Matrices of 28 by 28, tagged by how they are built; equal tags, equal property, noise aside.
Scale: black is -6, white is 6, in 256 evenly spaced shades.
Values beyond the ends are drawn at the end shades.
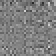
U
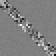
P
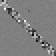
P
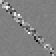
P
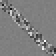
P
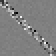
P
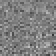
U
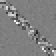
P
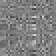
U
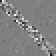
P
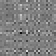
U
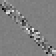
P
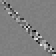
P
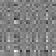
U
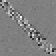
P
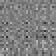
U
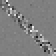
P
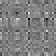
U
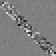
P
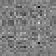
U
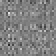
U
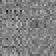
U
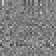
U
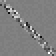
P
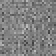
U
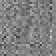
U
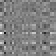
U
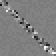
P
